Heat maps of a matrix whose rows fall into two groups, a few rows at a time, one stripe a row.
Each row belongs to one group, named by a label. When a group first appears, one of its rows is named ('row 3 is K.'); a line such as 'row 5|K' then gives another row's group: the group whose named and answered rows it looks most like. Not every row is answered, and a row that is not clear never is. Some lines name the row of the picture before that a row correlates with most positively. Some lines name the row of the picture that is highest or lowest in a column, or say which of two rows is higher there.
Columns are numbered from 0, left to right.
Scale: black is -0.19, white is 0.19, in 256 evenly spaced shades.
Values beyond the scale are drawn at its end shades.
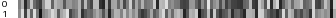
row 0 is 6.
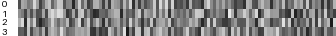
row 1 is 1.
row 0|6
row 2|6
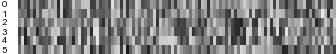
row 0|1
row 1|1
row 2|6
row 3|6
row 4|6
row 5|1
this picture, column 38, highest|4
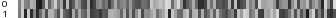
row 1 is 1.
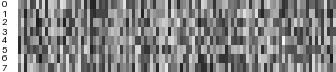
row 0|1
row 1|1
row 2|6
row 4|6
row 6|6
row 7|6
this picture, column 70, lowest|6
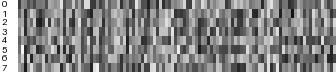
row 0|1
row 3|6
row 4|1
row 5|6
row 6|1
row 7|6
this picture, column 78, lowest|1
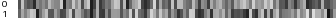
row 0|1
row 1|6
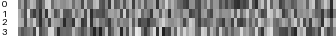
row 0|6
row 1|1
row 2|6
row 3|1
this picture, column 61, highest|3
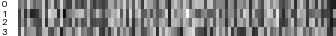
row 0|1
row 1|1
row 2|1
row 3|6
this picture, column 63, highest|0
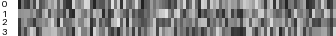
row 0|1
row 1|6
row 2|1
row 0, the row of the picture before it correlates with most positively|1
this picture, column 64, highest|0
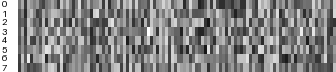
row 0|6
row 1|6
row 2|1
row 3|6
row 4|1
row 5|6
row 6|1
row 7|1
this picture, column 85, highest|6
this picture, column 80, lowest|6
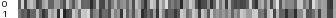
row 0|6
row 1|1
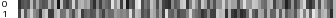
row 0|1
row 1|6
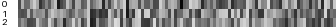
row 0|6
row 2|1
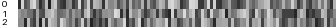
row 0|6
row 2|1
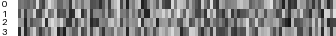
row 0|1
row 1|6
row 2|1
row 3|6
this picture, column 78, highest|1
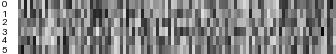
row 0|1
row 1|1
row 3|6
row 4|1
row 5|1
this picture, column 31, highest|3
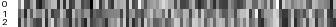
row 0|6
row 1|1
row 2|1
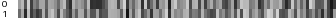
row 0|1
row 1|1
